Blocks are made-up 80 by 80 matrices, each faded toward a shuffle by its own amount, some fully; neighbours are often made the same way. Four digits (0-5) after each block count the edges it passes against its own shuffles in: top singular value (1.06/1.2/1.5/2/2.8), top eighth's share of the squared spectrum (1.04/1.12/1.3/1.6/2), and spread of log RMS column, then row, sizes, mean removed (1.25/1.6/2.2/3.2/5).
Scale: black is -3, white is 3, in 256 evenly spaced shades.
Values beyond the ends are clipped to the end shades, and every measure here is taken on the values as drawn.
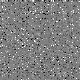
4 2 1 1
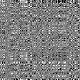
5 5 3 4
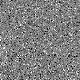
3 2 0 0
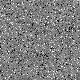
0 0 0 0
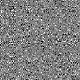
4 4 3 2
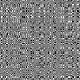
5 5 4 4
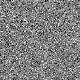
3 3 1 1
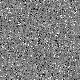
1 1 0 0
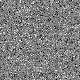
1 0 0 0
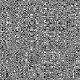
4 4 3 2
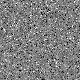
0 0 0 0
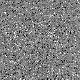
2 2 1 1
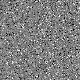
2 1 0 0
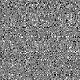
4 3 2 2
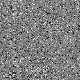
2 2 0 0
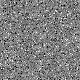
1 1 0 0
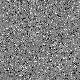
2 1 0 0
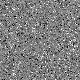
1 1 0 0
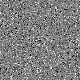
1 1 0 0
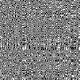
4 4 2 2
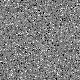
2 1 0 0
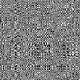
4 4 3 3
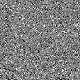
3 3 1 2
